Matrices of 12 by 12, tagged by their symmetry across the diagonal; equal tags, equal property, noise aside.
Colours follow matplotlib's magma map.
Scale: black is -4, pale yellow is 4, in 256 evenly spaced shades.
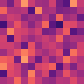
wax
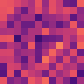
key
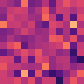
key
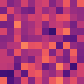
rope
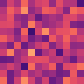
rope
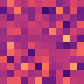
wax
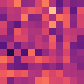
wax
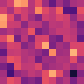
key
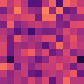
rope
